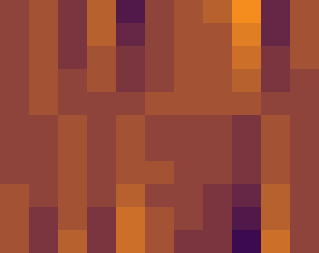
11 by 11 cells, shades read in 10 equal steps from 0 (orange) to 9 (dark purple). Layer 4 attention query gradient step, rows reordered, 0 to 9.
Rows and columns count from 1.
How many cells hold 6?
18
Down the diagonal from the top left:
5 4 6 4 5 5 5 5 7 3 5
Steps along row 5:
down up same same down same same same up same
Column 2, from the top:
4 4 4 4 4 5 5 5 5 6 6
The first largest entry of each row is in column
5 5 3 5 1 9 9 9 9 9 9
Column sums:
52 52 51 51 51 51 51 52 52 51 52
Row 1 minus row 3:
0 0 0 -1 2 0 0 -1 -2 1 0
